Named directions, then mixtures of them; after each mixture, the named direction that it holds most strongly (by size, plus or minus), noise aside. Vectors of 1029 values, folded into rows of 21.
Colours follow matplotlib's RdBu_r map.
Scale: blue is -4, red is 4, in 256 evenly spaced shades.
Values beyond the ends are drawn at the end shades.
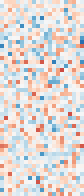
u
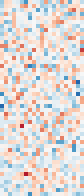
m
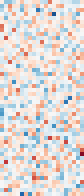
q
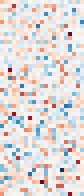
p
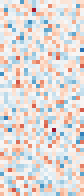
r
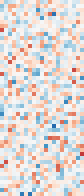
q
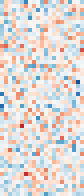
m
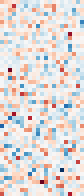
p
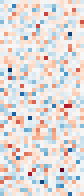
p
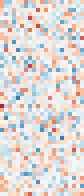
m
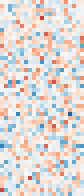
u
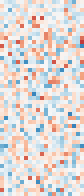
u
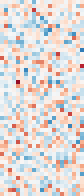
r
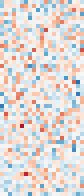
m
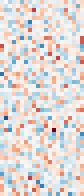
r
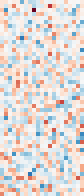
r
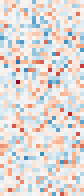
u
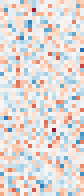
r
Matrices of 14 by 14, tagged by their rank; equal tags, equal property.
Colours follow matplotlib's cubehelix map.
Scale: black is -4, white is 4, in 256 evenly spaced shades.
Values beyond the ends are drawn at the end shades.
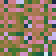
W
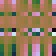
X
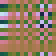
X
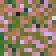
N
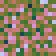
N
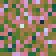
N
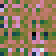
W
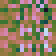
W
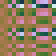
X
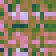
W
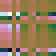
X
